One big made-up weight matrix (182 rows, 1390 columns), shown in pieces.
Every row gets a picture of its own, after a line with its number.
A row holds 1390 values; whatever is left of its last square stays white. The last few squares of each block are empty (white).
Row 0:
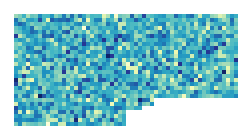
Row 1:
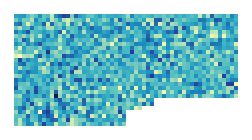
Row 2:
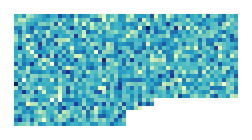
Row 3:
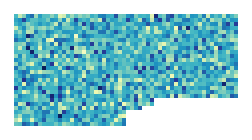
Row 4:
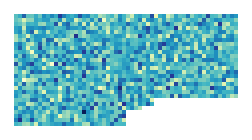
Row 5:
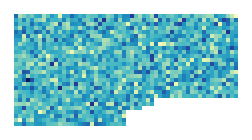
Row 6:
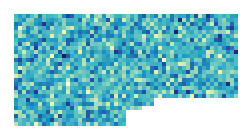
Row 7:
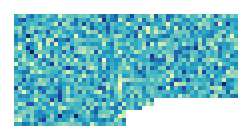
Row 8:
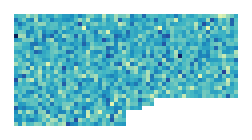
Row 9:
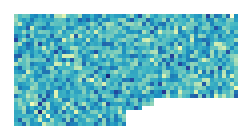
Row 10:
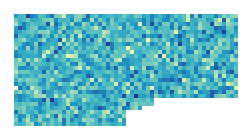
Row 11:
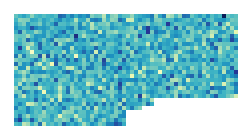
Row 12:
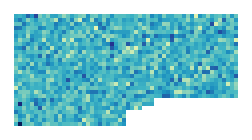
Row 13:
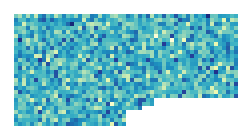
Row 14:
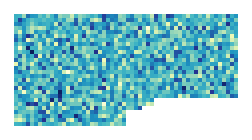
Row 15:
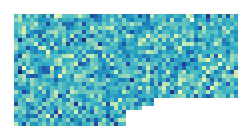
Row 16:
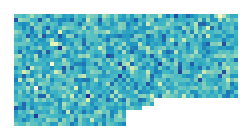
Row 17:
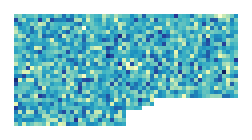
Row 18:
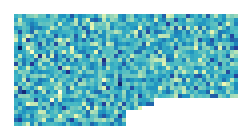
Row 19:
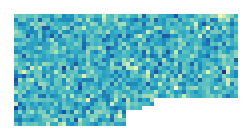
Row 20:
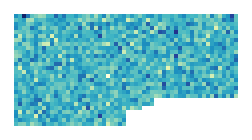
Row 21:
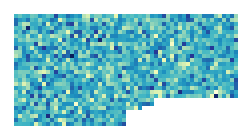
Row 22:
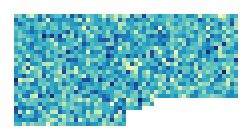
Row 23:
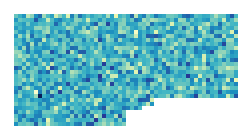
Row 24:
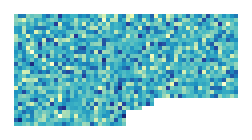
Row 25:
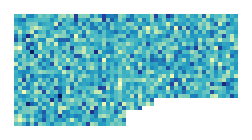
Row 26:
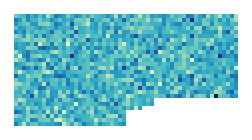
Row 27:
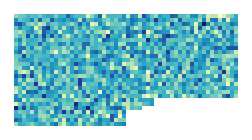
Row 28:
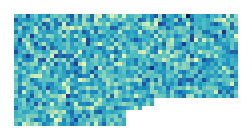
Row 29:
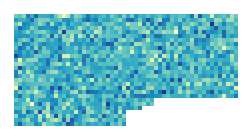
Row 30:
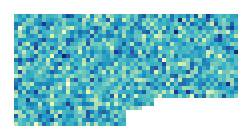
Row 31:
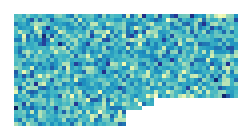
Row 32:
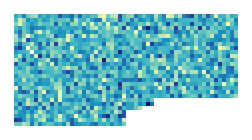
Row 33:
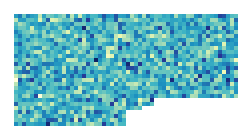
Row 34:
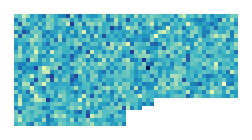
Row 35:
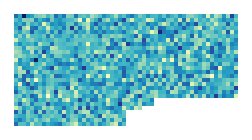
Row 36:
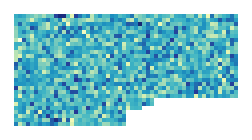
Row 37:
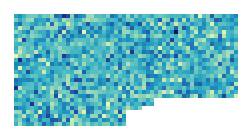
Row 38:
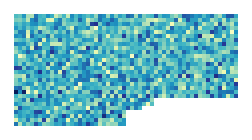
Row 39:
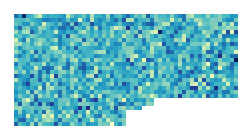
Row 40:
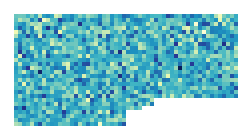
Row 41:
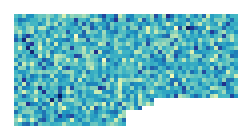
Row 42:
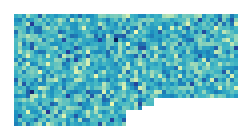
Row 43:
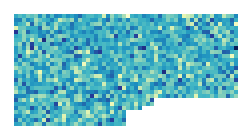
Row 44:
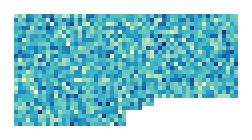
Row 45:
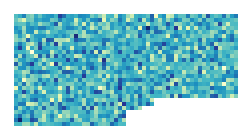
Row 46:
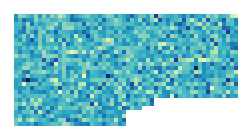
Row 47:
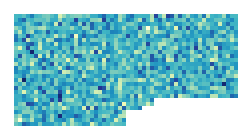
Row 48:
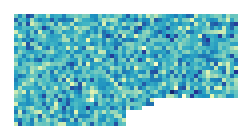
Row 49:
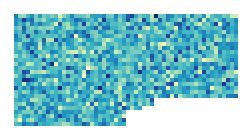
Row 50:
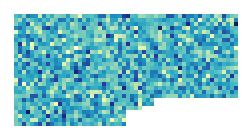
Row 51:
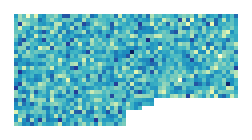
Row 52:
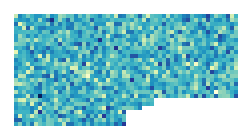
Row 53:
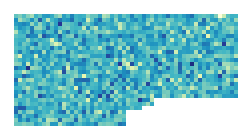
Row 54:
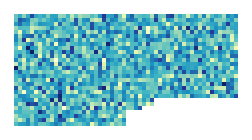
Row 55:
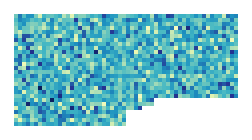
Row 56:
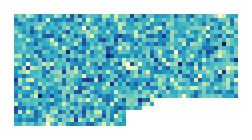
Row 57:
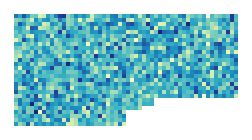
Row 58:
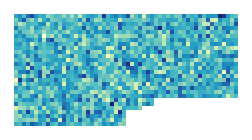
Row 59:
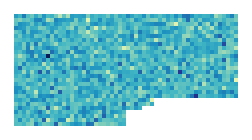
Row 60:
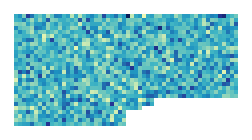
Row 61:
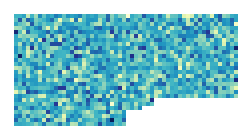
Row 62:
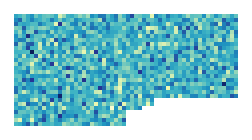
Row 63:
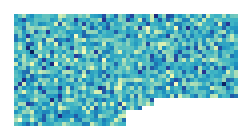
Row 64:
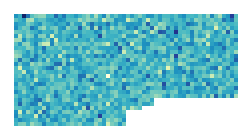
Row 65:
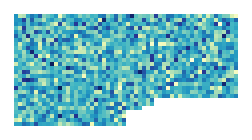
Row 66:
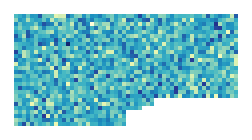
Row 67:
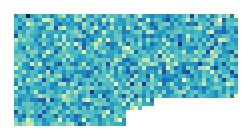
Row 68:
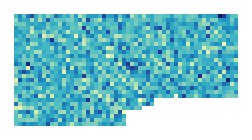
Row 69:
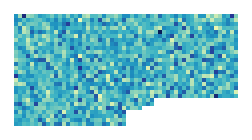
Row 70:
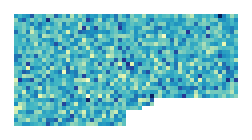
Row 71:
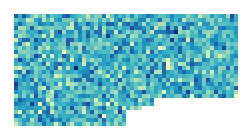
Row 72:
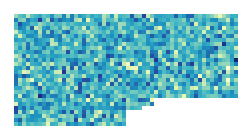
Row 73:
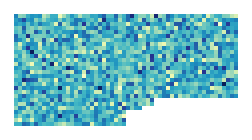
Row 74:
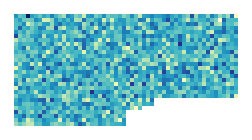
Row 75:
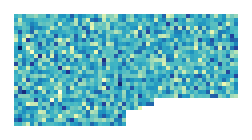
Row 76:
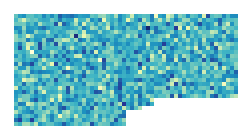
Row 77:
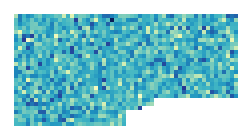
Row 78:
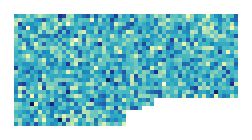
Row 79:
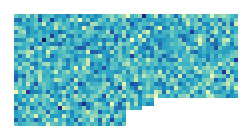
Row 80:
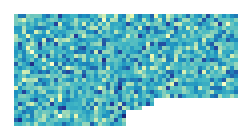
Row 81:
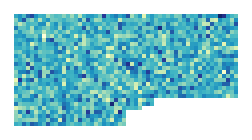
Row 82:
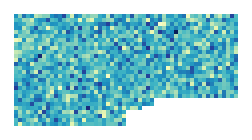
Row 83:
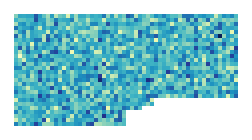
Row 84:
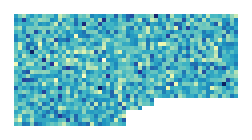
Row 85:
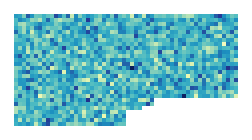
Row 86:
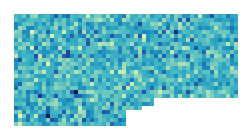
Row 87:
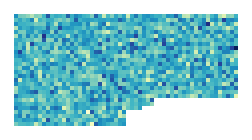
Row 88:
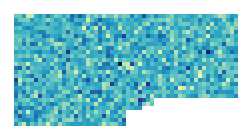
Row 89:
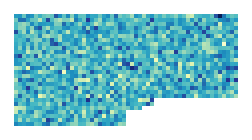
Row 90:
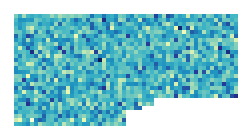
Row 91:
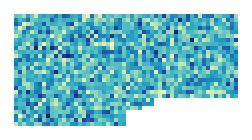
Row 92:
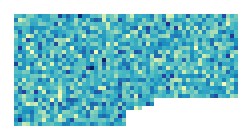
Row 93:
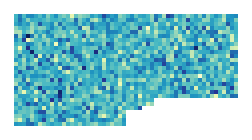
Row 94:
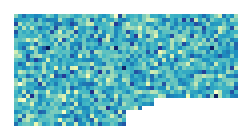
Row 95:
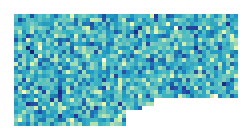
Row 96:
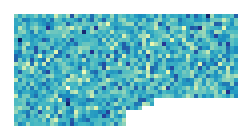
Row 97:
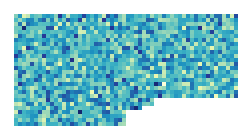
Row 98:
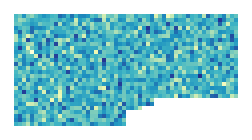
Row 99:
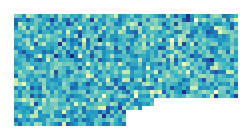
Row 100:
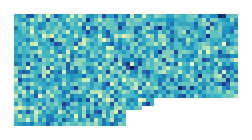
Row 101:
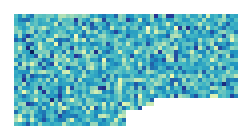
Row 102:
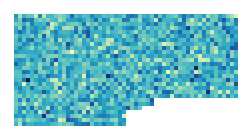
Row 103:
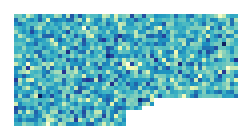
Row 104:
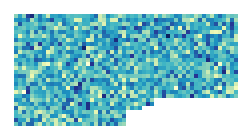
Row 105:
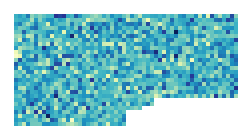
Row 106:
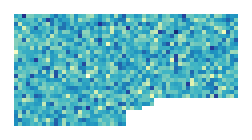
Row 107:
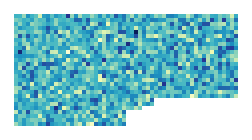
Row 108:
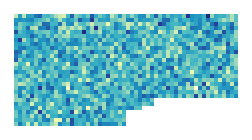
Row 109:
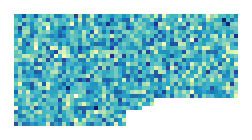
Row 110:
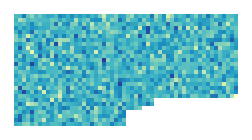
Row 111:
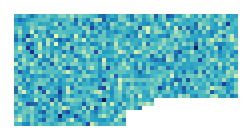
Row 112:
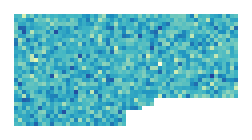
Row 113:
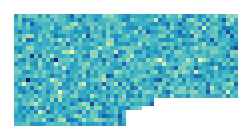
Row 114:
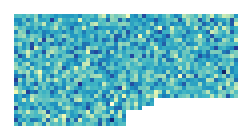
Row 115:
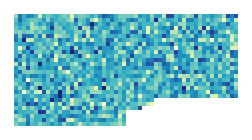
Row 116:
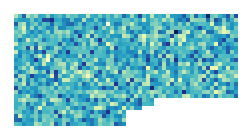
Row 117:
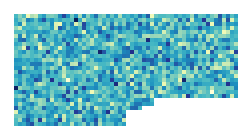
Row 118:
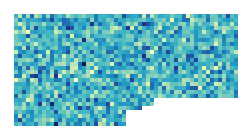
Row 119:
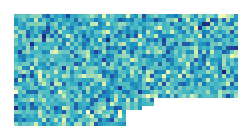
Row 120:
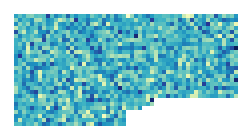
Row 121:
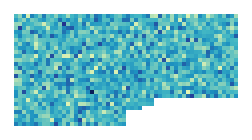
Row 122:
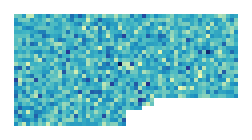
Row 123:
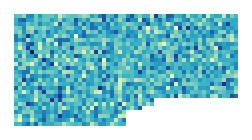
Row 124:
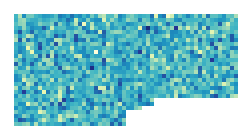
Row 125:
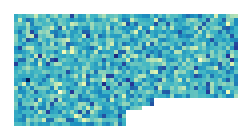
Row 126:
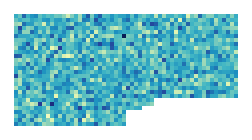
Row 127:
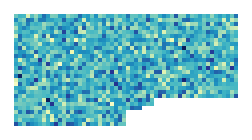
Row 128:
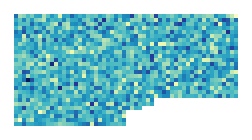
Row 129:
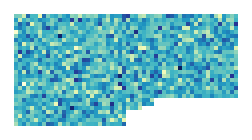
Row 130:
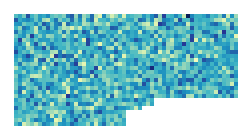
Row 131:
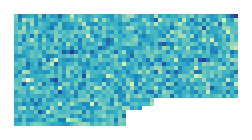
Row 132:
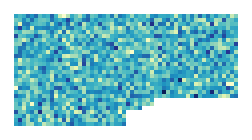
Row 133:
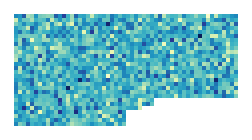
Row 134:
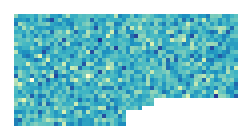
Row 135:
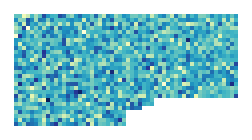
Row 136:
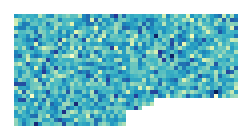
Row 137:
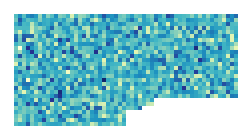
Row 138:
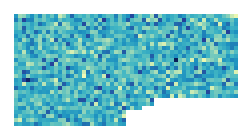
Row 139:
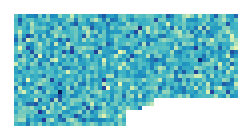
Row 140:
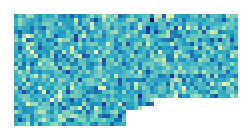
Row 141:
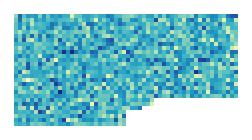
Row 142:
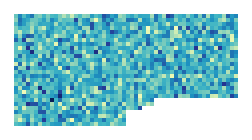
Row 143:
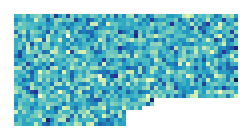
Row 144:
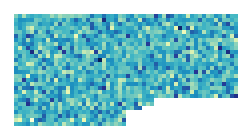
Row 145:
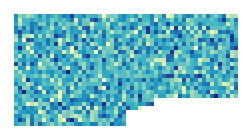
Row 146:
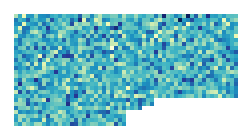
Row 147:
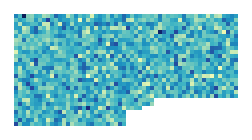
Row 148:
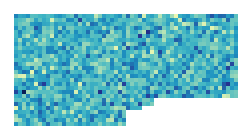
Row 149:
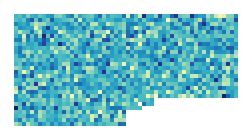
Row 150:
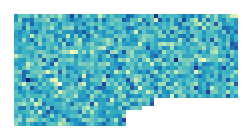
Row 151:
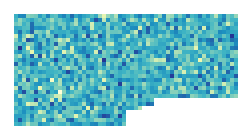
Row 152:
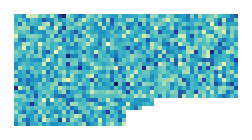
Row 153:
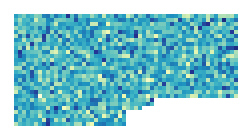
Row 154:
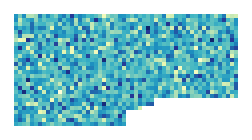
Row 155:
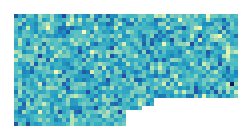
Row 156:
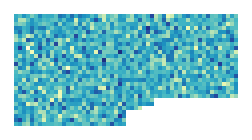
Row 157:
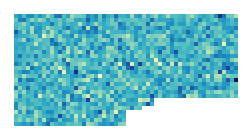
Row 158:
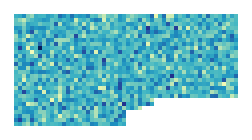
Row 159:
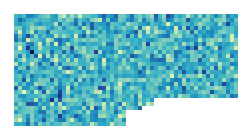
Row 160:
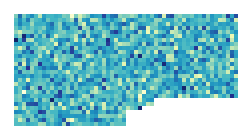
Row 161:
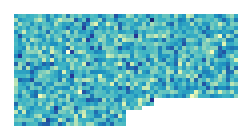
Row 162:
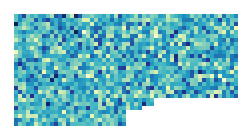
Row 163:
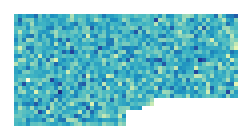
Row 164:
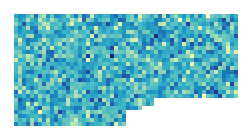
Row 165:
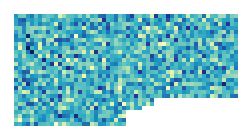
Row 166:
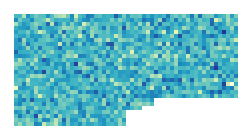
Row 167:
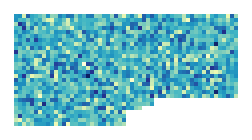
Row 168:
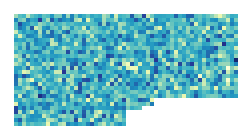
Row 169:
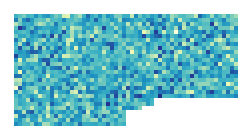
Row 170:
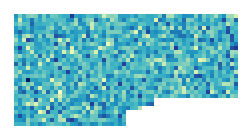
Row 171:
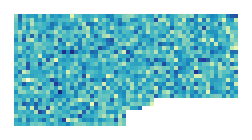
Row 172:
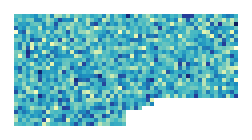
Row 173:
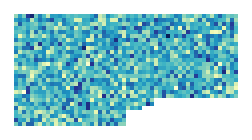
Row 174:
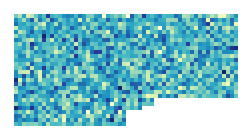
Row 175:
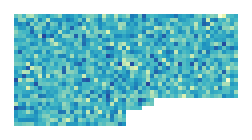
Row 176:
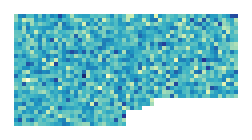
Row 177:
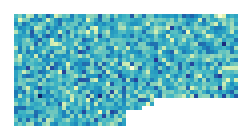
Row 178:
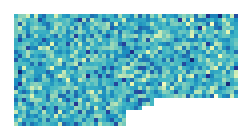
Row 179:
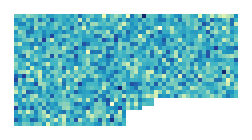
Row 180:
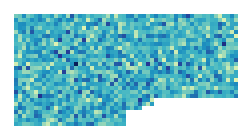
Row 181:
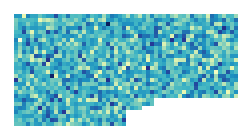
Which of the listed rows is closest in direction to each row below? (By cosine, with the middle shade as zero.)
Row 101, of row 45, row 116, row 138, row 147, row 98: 138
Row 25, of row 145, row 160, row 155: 160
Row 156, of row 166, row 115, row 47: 166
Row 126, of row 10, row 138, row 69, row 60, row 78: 10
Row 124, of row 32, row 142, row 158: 158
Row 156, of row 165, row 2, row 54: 2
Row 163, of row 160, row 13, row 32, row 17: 160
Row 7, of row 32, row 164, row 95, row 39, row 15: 95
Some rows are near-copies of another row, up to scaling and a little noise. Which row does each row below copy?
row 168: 72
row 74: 67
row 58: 81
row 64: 20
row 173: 104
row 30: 6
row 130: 28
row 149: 31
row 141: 171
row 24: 80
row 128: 5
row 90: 144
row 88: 122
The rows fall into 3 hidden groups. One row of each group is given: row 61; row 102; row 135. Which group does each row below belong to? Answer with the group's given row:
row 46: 102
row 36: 135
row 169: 135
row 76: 102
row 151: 102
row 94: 135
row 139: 102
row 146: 135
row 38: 61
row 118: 135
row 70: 61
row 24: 102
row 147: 135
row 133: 135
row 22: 61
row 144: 102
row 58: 61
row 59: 61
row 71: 135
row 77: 102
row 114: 61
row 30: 135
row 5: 102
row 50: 61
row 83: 61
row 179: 61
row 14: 102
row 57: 135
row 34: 135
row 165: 102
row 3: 102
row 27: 61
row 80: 102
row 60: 61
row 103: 61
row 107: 61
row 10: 135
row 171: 102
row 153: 61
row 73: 102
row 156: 102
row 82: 135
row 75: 102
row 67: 135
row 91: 135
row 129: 61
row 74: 135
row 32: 102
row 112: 135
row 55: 102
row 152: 135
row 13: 135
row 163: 102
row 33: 61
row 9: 135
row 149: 61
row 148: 61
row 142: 102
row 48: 61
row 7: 102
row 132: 135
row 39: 135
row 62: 102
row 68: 61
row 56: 61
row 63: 102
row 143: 61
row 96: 135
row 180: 61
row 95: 102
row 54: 102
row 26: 135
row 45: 102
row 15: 135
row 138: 102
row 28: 135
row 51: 135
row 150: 102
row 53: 61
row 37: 135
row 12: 135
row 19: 61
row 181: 135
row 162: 135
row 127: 135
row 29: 135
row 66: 135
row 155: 135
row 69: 135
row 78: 135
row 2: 102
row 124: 102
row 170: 102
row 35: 135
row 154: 102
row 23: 61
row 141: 102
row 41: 102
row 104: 61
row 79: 61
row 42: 61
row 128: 102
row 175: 61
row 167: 135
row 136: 135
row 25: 102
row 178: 135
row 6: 135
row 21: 135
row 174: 61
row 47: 102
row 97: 135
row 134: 135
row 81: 61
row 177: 61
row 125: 102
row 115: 102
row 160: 102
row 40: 61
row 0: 61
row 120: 61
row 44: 135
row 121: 135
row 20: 135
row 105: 135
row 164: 135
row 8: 61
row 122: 61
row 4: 102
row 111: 102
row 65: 102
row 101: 102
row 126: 135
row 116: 135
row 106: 135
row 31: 61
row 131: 102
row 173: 61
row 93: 102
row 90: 102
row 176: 102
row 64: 135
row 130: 135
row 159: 102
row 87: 61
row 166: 135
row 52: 135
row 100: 61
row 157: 61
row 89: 61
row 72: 61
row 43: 61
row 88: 61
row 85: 61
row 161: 61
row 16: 61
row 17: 61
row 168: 61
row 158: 102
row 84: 102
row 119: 61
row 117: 135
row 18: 102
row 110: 102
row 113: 102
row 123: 102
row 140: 102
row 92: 102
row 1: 135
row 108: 135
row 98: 102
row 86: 135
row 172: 61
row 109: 135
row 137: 102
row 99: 135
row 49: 102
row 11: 102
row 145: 102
